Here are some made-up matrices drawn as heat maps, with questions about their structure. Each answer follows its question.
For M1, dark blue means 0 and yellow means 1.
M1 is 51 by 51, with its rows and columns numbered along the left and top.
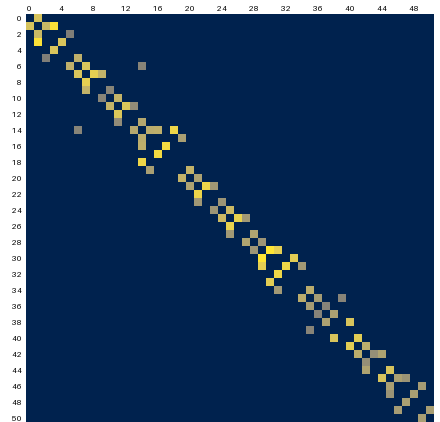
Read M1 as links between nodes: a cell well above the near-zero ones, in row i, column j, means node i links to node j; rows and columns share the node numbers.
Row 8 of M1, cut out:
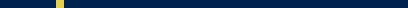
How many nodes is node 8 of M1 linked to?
1
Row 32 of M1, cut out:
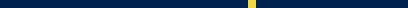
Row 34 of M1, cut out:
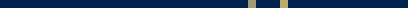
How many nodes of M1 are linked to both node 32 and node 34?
1
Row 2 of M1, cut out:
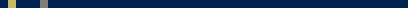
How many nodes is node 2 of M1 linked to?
2
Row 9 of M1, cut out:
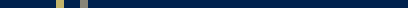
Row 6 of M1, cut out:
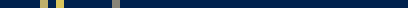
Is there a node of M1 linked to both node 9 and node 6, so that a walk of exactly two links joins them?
yes
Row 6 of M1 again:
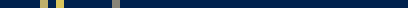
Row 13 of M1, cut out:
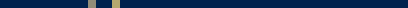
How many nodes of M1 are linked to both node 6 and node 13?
1
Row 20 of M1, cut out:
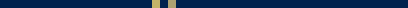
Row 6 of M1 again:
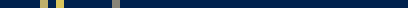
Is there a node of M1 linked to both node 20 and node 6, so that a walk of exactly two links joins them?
no
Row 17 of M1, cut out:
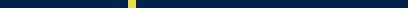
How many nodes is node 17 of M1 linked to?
1
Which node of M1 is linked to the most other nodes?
node 14
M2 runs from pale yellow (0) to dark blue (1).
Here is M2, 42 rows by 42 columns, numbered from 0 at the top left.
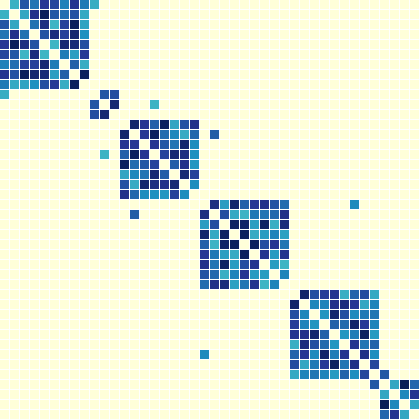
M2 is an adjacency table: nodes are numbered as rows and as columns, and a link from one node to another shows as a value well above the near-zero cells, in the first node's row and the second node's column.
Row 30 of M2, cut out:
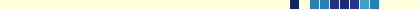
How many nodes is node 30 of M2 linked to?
8
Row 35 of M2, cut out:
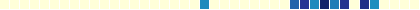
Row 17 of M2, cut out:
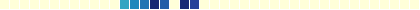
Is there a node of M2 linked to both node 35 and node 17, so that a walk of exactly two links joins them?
no
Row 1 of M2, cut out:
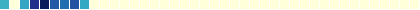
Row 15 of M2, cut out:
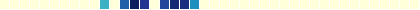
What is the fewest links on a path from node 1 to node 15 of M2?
4
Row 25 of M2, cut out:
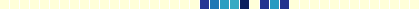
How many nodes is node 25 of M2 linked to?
8
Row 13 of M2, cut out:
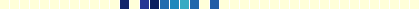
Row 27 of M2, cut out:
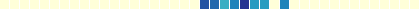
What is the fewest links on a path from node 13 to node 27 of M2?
2
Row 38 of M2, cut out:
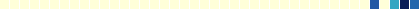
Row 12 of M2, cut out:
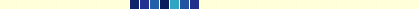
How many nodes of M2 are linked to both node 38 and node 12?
0
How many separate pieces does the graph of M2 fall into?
1
